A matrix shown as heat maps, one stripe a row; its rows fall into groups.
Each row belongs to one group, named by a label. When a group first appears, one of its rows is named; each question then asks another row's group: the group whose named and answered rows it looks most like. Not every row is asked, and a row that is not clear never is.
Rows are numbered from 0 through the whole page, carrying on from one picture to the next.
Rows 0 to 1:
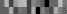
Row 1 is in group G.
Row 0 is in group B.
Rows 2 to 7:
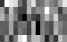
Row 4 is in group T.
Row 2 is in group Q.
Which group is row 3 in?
T
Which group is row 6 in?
G
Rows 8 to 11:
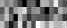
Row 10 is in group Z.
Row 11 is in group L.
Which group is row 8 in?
T
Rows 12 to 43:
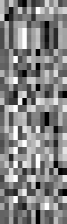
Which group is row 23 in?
Q
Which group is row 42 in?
G
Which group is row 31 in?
Q
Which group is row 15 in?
B
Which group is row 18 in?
B
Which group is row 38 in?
G
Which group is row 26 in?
L
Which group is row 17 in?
B
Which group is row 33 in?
Q
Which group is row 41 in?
T
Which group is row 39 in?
Z
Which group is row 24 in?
G
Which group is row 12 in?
T
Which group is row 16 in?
B
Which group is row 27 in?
Q
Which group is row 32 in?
B
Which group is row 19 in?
G
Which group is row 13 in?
L
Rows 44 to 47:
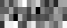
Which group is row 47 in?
Q
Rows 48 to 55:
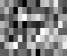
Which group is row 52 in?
T
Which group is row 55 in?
G
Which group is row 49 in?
Z
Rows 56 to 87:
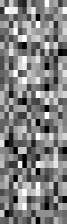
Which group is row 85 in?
B
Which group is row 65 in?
B
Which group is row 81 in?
Z
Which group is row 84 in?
Z
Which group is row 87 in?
G
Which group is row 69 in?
L
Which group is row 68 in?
B
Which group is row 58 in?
G
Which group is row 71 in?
B
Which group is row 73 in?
G
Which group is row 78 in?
T
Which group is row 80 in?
G
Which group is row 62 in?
T
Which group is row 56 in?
T
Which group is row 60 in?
Q
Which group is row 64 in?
B
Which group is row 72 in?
T
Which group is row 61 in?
B
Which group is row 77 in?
Z
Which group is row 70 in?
T
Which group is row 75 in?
L
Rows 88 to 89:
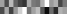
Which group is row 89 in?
B
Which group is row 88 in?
T
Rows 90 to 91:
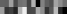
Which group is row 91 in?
Z
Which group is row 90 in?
G
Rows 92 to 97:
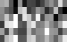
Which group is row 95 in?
Q
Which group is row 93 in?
Z
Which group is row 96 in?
T
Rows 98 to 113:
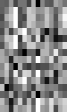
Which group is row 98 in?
G
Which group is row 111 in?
G
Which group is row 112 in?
L
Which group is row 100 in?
Q
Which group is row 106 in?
L
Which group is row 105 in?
T
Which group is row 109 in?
B
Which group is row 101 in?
Q
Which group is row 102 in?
B
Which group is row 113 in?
L
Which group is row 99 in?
Q
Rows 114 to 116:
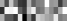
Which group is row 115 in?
Q
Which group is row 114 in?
T
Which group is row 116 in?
L
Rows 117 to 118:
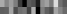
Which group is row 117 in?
T
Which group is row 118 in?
G
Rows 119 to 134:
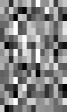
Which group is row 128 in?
T
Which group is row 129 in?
G
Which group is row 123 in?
Q
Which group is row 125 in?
Z
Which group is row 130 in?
Q
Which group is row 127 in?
L
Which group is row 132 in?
Z
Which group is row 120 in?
T
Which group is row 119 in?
L
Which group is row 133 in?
Q
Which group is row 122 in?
Q
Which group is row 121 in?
Z
